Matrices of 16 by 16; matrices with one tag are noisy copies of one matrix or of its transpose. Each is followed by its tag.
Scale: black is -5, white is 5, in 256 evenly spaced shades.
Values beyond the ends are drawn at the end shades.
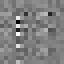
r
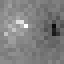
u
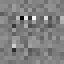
r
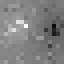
u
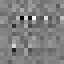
r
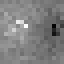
u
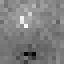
u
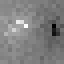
u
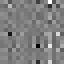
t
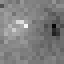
u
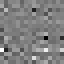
t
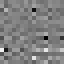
t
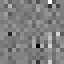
t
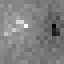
u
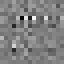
r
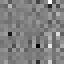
t
